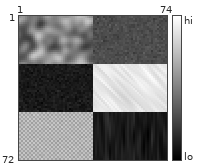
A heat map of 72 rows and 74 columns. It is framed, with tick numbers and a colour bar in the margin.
The table splits into 3 rows of 2 panels. Panel 1,1: middling, blotchy, strong in contrast. Panel 1,2: low, fine-grained, faint in contrast. Panel 2,1: very low, fine-grained, faint in contrast. Panel 2,2: very high, slanting down to the right, faint in contrast. Panel 3,1: high, checkered. Panel 3,2: very low, streaked downward, faint in contrast.
